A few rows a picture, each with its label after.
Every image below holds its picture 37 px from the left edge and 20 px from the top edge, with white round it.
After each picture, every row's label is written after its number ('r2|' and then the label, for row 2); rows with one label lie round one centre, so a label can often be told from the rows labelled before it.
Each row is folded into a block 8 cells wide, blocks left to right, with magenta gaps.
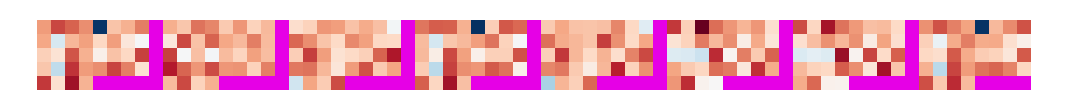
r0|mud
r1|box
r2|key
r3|mud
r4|key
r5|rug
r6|rug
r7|mud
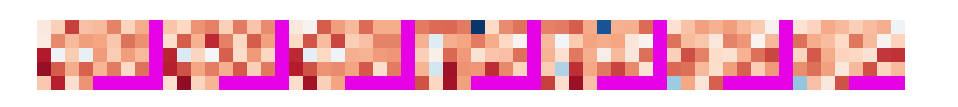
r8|box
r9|box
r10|box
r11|mud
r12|mud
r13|key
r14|key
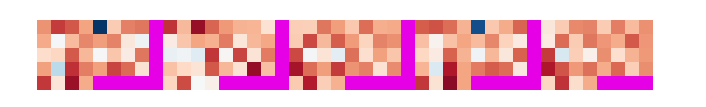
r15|mud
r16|rug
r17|box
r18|mud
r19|box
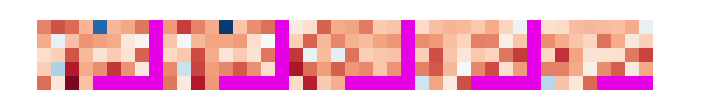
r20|mud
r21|mud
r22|box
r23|key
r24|key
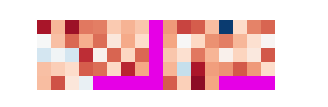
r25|rug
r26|mud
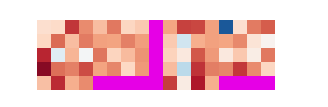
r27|box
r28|mud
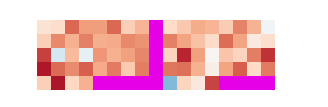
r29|box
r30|key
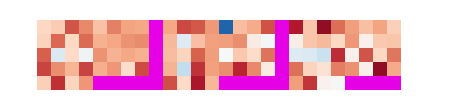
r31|box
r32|mud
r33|rug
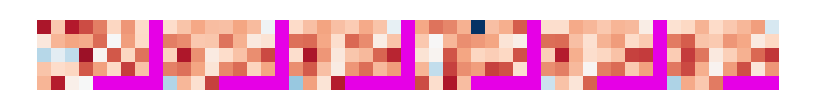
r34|rug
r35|key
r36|key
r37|mud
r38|key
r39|key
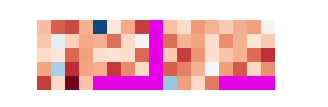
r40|mud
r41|key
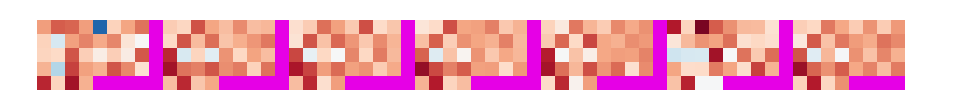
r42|mud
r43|box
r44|box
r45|box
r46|box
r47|rug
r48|box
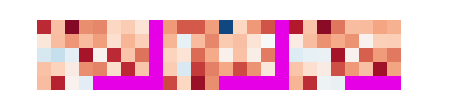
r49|rug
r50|mud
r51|rug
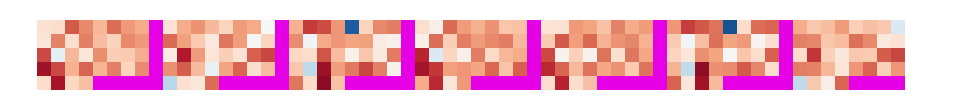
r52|box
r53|key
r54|mud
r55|box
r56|box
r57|mud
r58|key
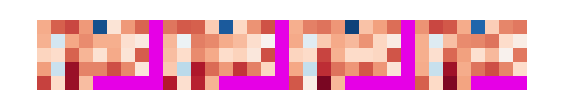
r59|mud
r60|mud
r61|mud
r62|mud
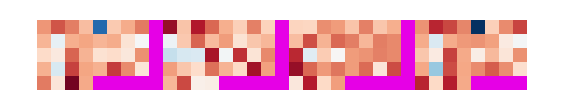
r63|mud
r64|rug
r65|box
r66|mud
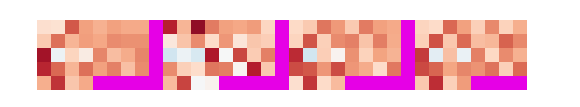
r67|box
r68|rug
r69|box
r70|box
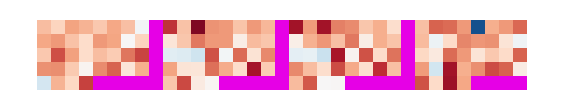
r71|key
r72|rug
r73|rug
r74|mud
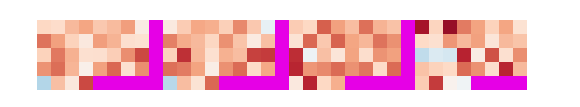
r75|key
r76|key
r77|box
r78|rug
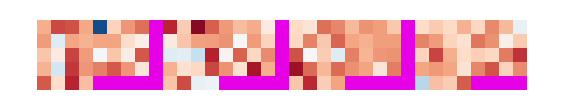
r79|mud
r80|rug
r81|box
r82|key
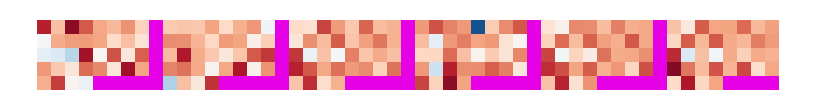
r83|rug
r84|key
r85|box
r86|mud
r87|box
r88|box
